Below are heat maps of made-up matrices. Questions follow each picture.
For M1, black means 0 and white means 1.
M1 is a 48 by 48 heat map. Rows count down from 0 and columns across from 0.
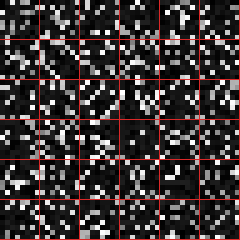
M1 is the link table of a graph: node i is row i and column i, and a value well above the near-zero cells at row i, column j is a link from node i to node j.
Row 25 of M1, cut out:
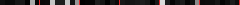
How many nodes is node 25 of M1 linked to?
6
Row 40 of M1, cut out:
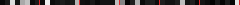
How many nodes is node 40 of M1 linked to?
10
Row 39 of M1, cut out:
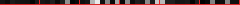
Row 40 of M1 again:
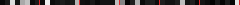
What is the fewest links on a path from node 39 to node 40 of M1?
2
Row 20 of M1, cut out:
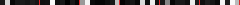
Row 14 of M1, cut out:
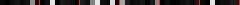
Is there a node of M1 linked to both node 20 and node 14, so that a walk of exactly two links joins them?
yes
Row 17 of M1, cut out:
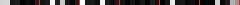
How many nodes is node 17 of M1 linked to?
10
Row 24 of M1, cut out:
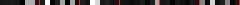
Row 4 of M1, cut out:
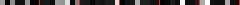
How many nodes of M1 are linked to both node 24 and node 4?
4
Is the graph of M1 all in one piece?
yes
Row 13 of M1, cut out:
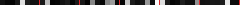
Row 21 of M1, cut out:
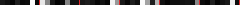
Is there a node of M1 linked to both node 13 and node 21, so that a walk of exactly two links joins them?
yes
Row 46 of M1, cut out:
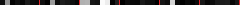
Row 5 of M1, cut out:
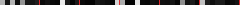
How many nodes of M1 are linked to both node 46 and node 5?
0
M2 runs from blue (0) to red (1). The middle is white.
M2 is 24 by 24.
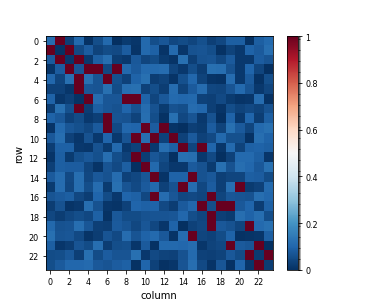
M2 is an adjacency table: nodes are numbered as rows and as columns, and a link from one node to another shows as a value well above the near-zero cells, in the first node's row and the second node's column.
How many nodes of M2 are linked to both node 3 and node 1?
1
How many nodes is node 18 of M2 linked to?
1
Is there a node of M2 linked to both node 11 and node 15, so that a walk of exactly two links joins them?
yes
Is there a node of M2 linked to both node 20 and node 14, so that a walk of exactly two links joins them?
yes
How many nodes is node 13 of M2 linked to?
1
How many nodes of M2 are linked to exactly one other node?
9
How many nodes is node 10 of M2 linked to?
3
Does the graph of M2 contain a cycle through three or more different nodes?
no
